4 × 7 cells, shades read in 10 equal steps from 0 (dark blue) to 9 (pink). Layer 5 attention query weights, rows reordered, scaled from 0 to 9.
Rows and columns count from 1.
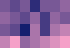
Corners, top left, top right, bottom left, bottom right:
4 5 7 9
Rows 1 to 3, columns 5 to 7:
4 4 5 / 2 5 4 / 2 6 7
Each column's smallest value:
4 3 0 1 2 4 4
